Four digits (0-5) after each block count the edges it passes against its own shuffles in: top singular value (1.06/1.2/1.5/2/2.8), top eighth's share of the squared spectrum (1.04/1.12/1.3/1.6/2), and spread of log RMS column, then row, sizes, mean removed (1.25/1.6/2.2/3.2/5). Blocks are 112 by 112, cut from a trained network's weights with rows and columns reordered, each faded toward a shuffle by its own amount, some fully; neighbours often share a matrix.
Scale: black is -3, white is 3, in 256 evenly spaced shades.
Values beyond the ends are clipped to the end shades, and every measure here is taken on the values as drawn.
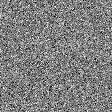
0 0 0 0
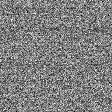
1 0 0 0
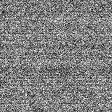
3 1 0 0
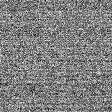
3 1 0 0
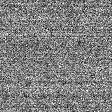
3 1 0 0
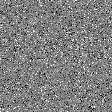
2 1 0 1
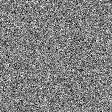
0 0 0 0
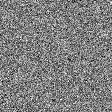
0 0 0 0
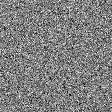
0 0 0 0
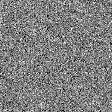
2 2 0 2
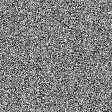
0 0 0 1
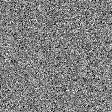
1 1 0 1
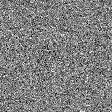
1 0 0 0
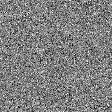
2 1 0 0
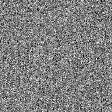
1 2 1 2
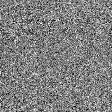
1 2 0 1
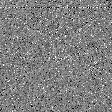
3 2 0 1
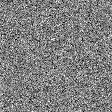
1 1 0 0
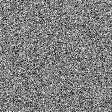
1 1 0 1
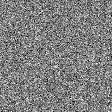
1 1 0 0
